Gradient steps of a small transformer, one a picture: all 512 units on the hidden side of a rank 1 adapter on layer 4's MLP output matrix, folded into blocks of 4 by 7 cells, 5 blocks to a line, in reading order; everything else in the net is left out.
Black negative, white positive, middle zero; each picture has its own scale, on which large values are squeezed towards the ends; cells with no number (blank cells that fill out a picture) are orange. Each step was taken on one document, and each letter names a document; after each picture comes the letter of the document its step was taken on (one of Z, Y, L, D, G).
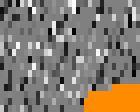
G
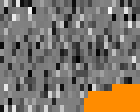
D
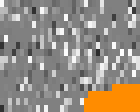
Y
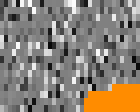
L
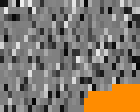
L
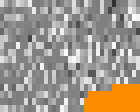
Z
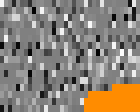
Y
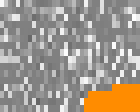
Z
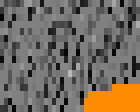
D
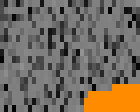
L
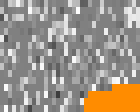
G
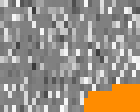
Z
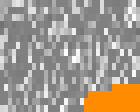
Z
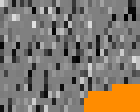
Y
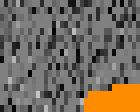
D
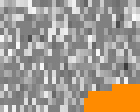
Z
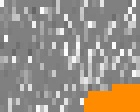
Y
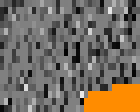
D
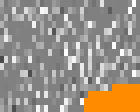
Y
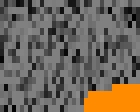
L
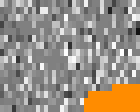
Z
